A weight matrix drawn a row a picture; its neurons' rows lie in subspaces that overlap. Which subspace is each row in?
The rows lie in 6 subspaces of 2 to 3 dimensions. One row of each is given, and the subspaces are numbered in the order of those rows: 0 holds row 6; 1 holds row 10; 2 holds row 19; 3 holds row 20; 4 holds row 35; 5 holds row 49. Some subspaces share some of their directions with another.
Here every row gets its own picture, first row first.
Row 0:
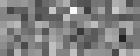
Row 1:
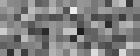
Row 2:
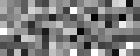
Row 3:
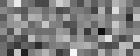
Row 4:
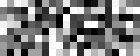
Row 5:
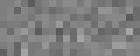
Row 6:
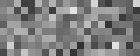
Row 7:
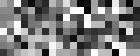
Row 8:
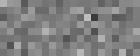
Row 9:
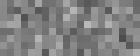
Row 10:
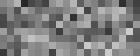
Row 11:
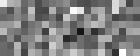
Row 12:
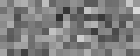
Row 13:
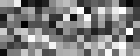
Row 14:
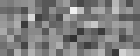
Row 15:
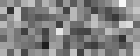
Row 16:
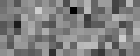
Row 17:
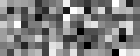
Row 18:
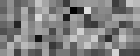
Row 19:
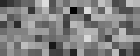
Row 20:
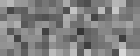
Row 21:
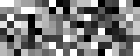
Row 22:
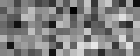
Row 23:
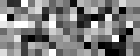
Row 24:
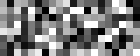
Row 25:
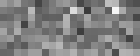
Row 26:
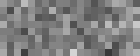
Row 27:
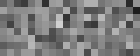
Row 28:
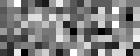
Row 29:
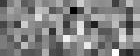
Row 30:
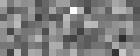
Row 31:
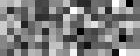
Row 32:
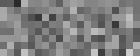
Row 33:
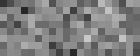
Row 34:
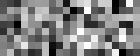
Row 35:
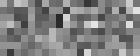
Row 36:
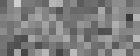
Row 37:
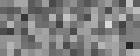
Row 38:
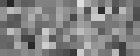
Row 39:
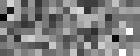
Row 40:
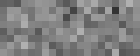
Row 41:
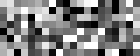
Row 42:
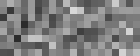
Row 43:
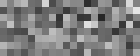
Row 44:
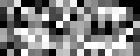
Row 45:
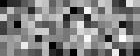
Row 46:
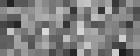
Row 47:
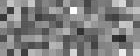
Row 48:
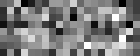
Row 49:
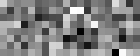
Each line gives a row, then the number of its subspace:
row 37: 4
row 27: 4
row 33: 2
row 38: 3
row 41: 2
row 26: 0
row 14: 2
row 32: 5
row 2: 4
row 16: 0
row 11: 5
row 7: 0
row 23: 1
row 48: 1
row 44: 1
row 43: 4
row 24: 3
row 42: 1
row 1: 4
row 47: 1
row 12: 4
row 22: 0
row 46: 3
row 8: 5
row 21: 2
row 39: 1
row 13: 1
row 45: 2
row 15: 1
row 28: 5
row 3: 5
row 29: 5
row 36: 5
